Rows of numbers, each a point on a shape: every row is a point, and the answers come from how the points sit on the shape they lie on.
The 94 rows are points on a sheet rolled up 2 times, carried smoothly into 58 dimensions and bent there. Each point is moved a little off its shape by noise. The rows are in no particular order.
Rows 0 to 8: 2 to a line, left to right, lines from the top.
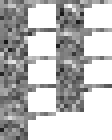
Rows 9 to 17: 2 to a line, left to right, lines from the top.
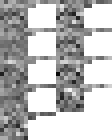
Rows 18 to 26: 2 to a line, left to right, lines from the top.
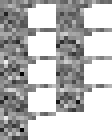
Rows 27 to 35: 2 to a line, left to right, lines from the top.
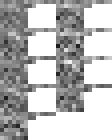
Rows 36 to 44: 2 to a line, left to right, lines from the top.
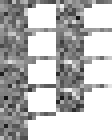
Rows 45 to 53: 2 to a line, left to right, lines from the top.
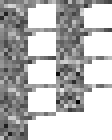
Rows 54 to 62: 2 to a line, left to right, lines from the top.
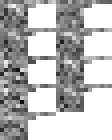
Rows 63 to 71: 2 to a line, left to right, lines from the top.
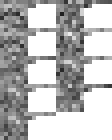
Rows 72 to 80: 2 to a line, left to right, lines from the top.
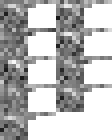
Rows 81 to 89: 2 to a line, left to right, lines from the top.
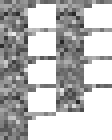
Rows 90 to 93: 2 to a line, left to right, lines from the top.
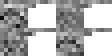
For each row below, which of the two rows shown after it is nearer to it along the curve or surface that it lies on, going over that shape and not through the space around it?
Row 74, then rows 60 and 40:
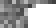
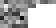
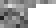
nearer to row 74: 60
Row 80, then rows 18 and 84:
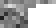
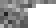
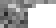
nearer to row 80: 84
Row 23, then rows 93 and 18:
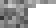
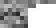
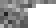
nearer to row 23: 93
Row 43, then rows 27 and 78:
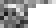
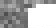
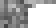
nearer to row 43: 78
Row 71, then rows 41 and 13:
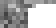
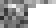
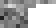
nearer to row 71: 13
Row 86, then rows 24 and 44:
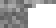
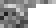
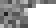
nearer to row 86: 44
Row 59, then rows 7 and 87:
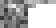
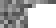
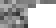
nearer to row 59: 7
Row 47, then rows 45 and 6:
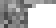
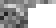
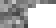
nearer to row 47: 45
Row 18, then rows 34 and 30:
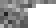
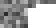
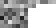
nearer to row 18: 34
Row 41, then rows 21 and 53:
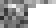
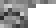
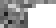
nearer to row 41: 53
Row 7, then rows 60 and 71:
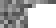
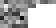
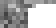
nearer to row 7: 71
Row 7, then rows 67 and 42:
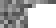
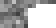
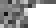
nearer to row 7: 42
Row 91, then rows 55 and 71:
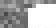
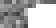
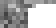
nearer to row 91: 55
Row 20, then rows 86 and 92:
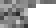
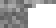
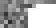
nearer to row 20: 86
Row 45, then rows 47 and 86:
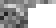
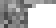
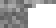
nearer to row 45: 47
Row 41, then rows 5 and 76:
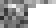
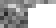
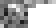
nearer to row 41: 76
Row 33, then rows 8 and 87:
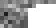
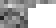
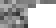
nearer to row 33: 87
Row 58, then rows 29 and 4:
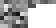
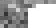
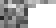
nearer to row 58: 4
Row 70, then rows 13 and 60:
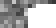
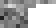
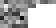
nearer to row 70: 60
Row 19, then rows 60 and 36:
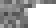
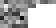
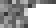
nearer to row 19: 36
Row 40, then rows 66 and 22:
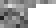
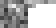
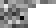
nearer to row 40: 22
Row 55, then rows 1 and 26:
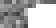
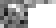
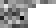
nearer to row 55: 26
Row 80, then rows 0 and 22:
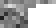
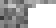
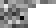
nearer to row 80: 0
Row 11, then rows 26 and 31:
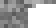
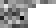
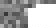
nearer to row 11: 31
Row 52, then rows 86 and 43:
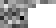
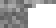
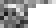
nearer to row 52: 43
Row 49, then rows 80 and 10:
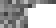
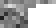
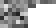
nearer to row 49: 10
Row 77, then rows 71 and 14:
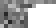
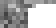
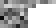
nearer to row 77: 71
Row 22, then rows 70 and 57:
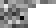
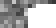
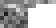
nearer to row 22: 70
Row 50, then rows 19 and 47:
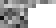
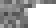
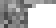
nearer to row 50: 47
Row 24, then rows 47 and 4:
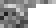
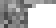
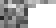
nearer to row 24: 47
